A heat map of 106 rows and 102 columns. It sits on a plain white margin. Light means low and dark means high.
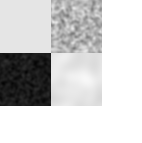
The table splits into 2 rows of 2 panels. Panel 1,1: very low, flat. Panel 1,2: low, blotchy. Panel 2,1: very high, blotchy, faint in contrast. Panel 2,2: very low, smooth, faint in contrast.
